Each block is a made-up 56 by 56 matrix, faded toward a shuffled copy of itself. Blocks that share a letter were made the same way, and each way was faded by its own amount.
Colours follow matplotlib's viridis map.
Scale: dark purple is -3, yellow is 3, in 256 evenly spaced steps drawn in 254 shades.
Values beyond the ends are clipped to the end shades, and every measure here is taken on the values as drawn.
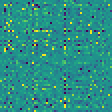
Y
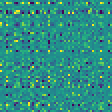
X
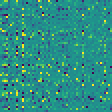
Y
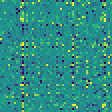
Y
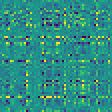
X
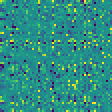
Y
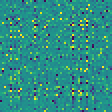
Y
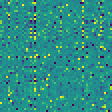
Y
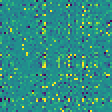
Y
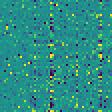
Y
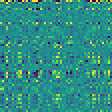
X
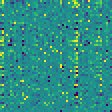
Y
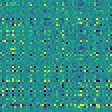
X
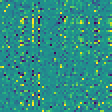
Y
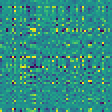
X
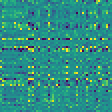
X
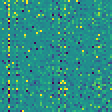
Y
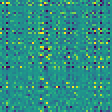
X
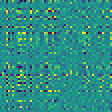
X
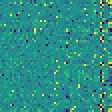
Y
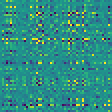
X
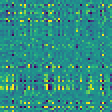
X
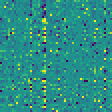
Y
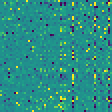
Y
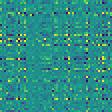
X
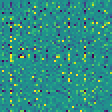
Y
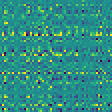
X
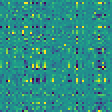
X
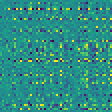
X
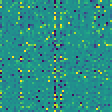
Y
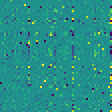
Y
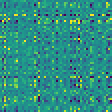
X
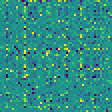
Y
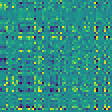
X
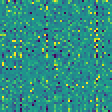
Y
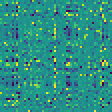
Y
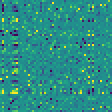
Y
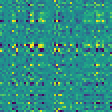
X
